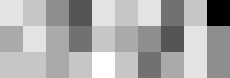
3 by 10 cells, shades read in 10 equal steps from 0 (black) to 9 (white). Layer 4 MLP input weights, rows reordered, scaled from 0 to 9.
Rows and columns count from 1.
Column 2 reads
7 8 7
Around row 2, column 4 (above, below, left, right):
3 7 6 7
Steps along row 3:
same down up up down down up up down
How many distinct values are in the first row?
6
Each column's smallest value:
6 7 5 3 7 6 4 3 7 0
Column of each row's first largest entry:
1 2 5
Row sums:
57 58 66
